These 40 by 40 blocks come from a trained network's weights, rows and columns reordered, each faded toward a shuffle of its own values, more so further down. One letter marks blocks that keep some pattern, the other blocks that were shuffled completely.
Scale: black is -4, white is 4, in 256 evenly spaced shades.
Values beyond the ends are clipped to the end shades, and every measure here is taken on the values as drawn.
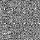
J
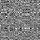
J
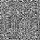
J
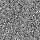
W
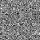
J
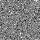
W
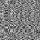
J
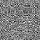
J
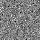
W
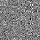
J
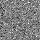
W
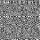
J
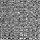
J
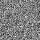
W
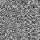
J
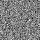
W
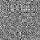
J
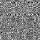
J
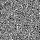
W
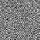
J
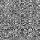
J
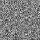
J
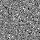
W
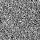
W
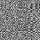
J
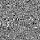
J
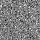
W
